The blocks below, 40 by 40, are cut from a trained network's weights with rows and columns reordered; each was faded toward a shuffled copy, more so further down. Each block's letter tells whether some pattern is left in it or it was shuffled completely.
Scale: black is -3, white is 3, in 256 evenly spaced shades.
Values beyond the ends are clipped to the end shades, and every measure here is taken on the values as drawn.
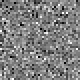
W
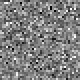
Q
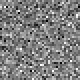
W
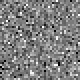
Q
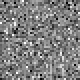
Q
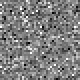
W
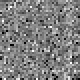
W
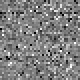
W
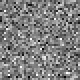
Q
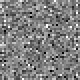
W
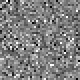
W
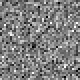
Q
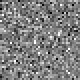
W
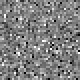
Q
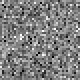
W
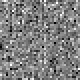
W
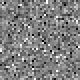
Q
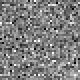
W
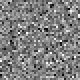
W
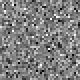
Q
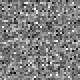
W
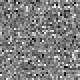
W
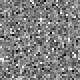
Q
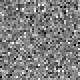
W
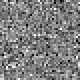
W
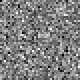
Q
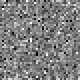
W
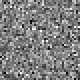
Q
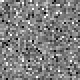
Q
